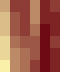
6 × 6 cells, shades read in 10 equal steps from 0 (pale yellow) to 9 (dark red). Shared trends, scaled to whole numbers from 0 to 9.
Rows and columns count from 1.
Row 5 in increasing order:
1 4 5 6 8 9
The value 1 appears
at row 4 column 1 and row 5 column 1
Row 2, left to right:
2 6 7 4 8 8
